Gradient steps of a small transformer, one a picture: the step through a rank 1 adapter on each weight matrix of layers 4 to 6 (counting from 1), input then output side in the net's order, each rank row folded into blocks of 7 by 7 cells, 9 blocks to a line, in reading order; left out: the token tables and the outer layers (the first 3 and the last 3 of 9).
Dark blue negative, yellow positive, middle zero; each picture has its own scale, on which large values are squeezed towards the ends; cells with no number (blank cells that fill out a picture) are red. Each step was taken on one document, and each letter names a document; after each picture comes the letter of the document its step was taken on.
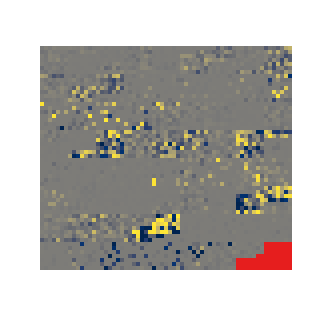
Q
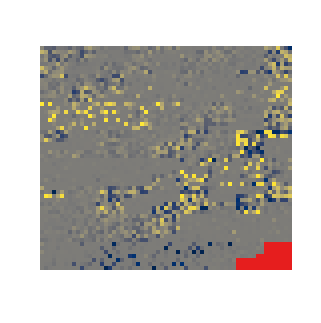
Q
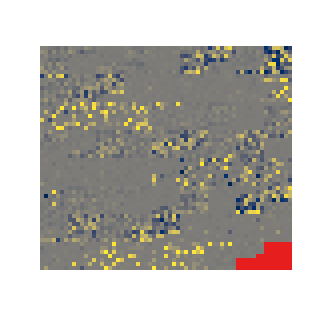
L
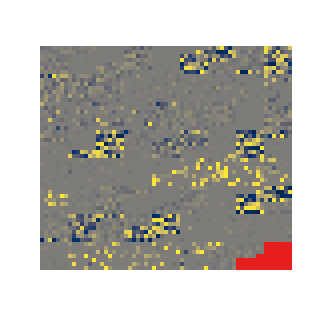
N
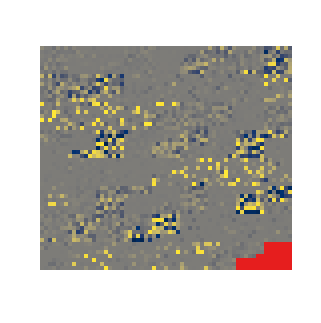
N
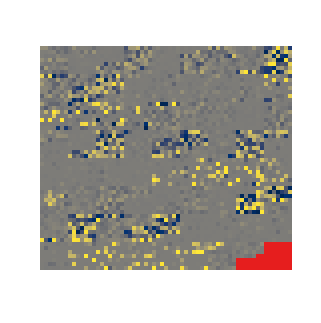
N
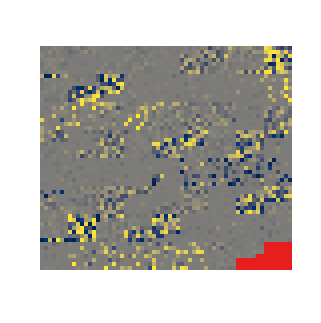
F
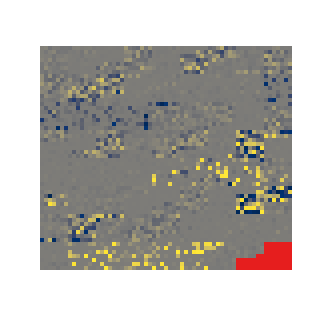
N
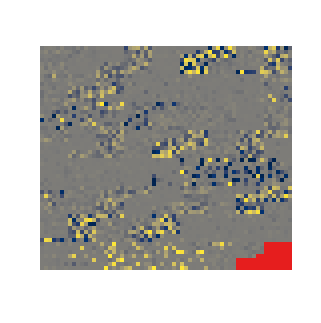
F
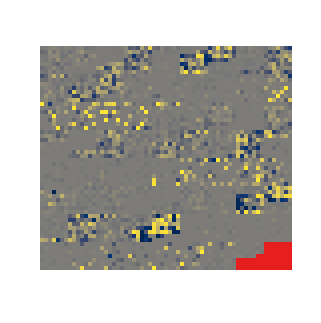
Q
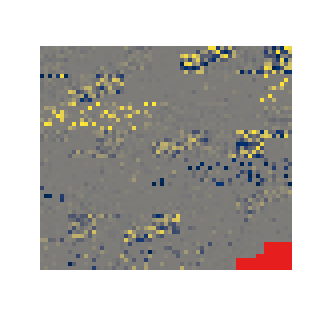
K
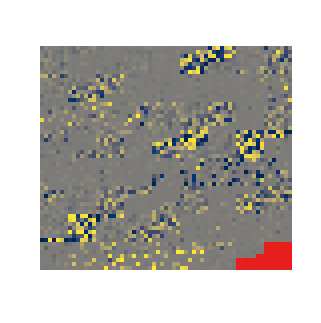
F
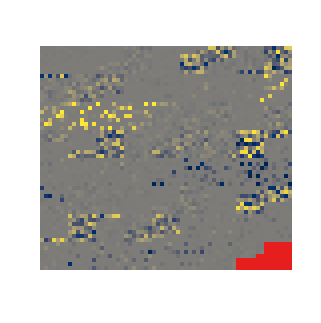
K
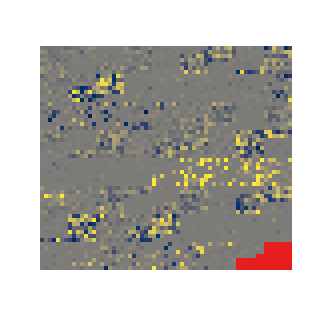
Q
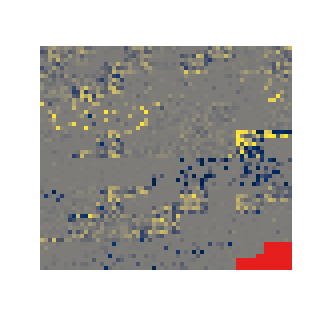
Q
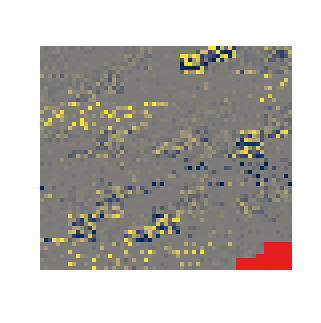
K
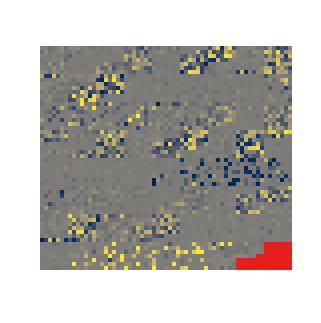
F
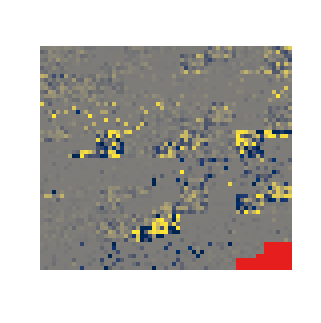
Q
